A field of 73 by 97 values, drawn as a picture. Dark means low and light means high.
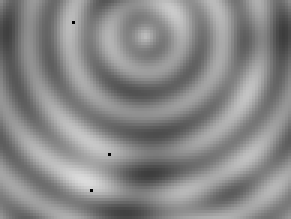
Three lone cells stand out, each far lower than its neighbours. The histogram is bell-shaped. Concentric rings centre on the top middle.
